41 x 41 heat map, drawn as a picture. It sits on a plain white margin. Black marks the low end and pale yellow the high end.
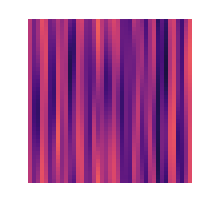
There is no overall slope. Overall the values sit about 40% of the way up the scale. Streaks run downward. Upright stripes repeat 9 times across the table.
